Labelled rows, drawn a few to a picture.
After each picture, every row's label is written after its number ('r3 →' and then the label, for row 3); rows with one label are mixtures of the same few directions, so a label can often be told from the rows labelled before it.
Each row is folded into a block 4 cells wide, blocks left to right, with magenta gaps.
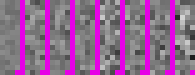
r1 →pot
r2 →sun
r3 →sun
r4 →pot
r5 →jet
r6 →jet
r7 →jet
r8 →sun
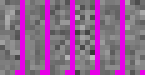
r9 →sun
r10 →pot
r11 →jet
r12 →jet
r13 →pot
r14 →sun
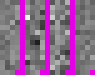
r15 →pot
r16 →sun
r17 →jet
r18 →jet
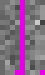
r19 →pot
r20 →pot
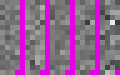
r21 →jet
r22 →pot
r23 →jet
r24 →pot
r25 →pot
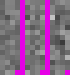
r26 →pot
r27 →jet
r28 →sun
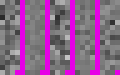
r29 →jet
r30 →jet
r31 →sun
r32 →jet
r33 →pot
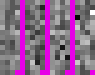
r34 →sun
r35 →pot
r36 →jet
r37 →sun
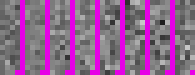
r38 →pot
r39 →jet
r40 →jet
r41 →pot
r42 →pot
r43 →sun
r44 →pot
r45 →jet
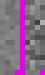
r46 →pot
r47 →pot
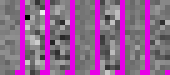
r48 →pot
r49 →sun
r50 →pot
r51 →jet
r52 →pot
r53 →jet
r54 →pot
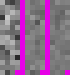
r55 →sun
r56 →pot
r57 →sun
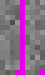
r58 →pot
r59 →jet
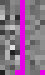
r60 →jet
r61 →pot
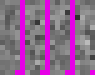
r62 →sun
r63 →pot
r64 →sun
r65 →sun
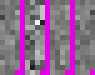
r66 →sun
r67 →pot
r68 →pot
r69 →sun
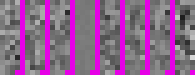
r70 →jet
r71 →pot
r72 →sun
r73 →sun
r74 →pot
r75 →sun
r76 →sun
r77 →sun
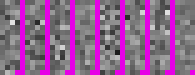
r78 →pot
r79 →pot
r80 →jet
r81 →pot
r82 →jet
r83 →sun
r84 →sun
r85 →pot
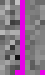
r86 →jet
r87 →pot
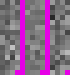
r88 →jet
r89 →jet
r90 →jet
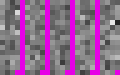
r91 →sun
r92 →jet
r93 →pot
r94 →pot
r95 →pot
